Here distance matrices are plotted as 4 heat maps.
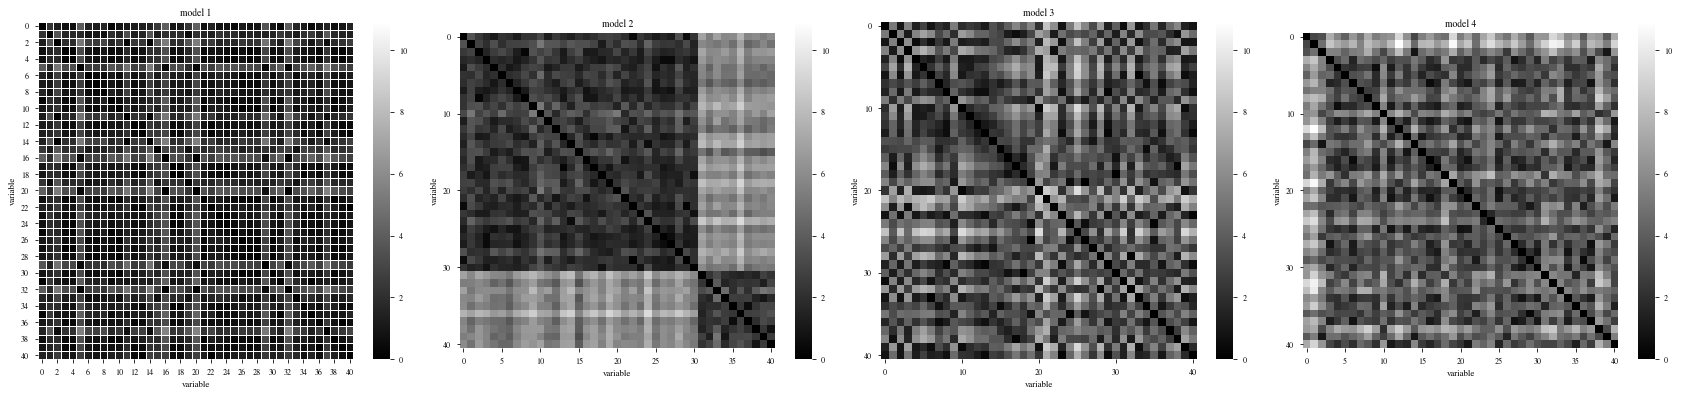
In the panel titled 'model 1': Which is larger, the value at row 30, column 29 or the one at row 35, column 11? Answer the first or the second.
the first
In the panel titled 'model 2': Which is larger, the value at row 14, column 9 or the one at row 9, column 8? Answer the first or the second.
the second
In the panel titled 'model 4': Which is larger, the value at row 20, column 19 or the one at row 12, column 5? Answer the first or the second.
the second
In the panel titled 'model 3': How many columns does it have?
41
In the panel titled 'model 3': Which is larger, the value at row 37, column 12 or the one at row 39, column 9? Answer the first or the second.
the second
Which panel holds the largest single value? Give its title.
model 4
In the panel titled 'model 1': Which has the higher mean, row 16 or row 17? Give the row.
16
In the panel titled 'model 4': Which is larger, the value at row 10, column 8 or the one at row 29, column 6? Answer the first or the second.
the first
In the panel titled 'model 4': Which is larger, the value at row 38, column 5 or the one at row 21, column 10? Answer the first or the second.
the first
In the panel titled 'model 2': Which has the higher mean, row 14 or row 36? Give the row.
36
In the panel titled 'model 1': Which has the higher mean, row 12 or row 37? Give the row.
37
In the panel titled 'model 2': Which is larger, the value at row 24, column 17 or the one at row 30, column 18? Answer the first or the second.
the first
